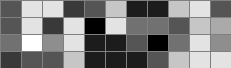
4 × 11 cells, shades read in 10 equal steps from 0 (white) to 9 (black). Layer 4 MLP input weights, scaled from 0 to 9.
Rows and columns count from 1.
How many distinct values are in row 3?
7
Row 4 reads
7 6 6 2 8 8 8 6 2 1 1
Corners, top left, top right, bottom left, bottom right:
6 6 7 1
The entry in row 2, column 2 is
1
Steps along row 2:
down up down up down up same up down up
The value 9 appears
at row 2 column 5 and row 3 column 8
